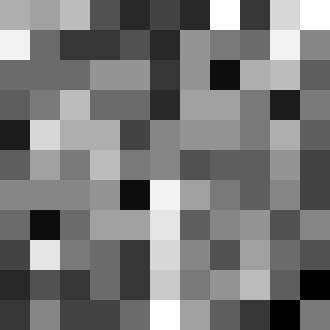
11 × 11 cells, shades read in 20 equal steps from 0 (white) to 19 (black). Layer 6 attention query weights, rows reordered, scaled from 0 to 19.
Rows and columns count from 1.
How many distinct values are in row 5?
8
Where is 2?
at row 8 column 6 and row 9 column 2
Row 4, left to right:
12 10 5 11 11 16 7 7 10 17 10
